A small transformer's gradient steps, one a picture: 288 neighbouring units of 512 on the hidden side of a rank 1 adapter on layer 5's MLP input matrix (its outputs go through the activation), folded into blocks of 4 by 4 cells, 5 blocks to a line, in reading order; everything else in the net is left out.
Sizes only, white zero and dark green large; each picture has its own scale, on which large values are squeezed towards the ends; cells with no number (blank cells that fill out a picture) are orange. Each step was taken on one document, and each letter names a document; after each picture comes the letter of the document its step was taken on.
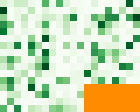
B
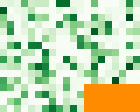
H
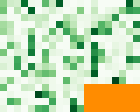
H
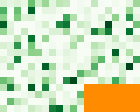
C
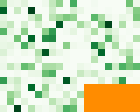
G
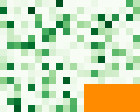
G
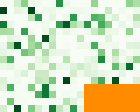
B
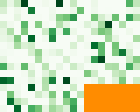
G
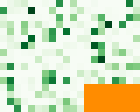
G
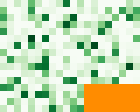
H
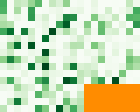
H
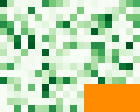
B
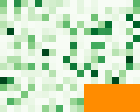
H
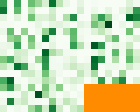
C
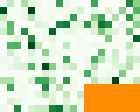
B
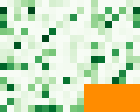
C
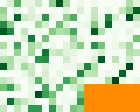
C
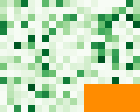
B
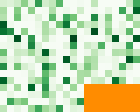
C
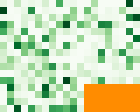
B
